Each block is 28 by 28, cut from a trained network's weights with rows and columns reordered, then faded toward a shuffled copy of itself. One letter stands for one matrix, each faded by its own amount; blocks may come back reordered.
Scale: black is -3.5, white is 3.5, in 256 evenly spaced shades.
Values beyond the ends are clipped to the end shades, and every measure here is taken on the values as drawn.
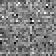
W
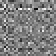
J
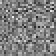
J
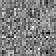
J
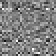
J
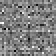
W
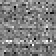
W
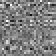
J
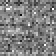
W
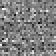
W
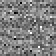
W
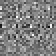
J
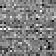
W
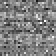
W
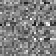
J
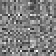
J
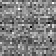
W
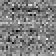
W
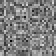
J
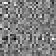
J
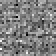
W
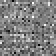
W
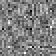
J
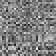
J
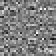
J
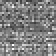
W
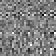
J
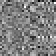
J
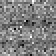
W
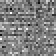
W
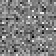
W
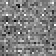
W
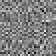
J
